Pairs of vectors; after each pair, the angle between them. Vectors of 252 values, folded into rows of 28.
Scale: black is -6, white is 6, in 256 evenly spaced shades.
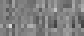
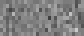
partly aligned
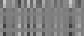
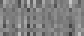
nearly parallel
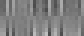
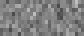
orthogonal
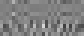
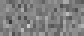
partly opposed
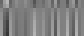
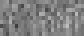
partly aligned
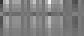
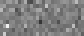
orthogonal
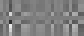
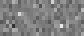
orthogonal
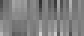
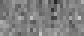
partly aligned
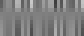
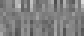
nearly parallel
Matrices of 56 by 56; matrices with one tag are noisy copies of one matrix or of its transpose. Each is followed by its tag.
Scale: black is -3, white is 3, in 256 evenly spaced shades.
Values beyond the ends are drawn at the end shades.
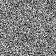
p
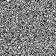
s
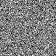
s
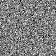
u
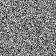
p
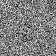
p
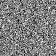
u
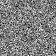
p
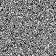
s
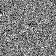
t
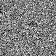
t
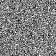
u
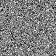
s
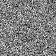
p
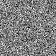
p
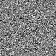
u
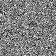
t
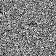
t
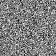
u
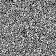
t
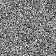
p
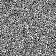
t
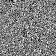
t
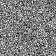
p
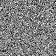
s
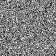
s
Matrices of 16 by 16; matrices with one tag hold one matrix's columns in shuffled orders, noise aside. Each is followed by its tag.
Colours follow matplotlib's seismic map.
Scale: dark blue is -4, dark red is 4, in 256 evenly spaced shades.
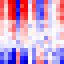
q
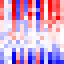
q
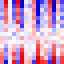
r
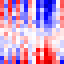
r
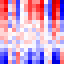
q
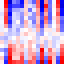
r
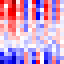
q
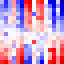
r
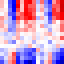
q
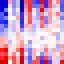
r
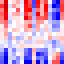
q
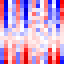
r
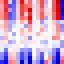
q
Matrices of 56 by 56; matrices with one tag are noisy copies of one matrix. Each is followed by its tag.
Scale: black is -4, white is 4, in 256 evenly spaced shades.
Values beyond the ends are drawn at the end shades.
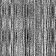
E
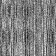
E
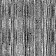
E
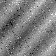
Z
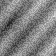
Z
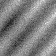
Z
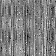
E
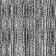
E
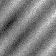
Z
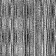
E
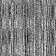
E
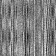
E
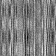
E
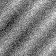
Z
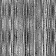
E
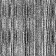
E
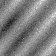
Z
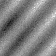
Z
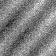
Z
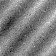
Z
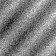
Z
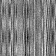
E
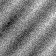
Z
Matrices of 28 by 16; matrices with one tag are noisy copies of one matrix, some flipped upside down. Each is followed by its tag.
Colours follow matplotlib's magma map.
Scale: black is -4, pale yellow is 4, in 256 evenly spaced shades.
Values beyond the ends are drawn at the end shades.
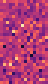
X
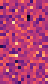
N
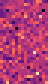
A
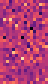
X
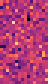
N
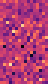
X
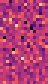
X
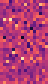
X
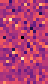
X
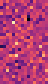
N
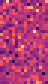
A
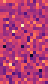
X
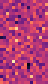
N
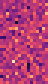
N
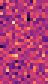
N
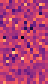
X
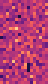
N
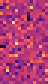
N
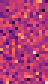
A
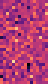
N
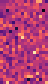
A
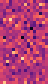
X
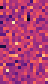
N
